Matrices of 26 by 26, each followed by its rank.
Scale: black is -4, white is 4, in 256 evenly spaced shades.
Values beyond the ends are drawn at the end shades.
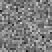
full rank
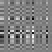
one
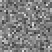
full rank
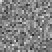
full rank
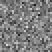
full rank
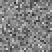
full rank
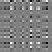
one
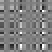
one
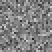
full rank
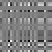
one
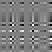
one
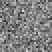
full rank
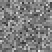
full rank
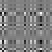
one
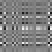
one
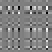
one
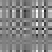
one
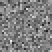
full rank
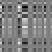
one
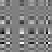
one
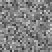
full rank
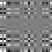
one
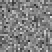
full rank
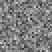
full rank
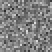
full rank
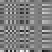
one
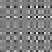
one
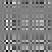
one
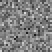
full rank
